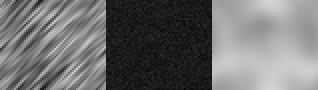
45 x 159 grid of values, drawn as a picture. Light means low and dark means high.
The table splits into one row of 3 panels. Panel 1,1: middling, slanting up to the right, strong in contrast. Panel 1,2: very high, fine-grained, faint in contrast. Panel 1,3: low, smooth.
